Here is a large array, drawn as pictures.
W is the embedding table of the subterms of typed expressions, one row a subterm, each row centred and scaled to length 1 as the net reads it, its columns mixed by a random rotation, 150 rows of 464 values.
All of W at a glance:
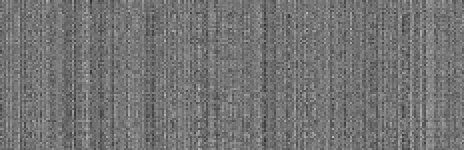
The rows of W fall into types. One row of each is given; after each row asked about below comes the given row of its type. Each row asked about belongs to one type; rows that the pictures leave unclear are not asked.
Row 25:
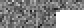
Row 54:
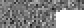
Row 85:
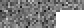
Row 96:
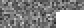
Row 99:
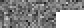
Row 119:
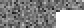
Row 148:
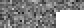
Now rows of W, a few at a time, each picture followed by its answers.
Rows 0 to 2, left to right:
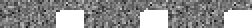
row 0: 119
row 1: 119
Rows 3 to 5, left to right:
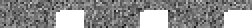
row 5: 85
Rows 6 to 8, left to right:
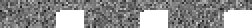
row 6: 85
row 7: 99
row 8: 54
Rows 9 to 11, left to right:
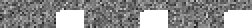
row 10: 99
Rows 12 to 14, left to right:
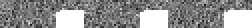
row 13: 119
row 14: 54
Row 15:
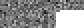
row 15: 85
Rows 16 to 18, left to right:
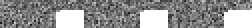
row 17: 96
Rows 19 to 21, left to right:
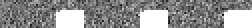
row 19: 54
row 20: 54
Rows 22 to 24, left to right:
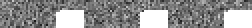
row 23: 99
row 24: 54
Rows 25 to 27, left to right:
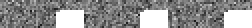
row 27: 99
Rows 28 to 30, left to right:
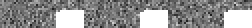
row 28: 54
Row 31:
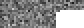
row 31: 148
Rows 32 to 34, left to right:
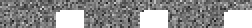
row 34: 25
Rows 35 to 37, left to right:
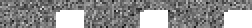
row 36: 25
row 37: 85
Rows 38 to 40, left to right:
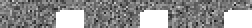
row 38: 25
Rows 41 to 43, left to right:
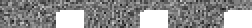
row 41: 96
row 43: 25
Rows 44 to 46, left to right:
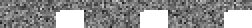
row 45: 85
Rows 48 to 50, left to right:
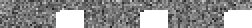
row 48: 119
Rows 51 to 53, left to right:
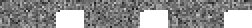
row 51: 99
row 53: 99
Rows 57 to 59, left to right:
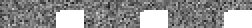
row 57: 148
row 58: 96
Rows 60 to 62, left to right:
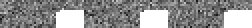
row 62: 25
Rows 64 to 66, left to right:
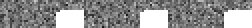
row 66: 148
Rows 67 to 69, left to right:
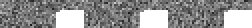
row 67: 119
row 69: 25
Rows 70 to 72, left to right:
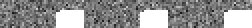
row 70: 119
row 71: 54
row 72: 119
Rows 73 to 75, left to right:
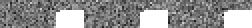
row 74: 25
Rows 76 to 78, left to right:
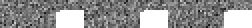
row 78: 25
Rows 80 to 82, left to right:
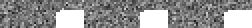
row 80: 119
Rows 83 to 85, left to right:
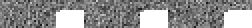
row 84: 25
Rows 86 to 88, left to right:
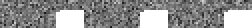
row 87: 85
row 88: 148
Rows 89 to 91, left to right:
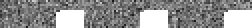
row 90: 25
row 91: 99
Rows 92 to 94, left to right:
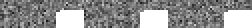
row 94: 96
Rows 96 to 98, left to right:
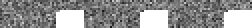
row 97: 99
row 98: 99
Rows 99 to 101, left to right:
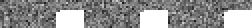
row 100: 85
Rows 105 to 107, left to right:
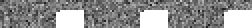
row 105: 99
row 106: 148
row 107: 25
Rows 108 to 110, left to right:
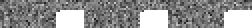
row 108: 99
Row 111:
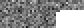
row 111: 25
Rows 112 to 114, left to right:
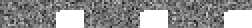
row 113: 85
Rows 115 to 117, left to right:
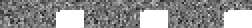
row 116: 54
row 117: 54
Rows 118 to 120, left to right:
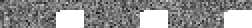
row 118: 99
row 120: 96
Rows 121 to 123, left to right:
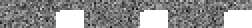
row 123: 25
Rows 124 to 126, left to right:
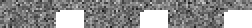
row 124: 99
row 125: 25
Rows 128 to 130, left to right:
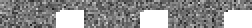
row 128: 119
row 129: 96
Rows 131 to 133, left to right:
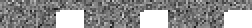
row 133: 85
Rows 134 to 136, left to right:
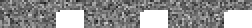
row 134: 99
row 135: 96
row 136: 96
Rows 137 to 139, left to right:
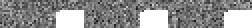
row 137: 96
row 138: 54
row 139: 99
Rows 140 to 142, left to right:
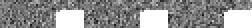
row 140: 54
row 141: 54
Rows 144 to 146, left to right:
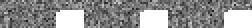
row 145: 85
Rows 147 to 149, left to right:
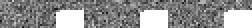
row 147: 25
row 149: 54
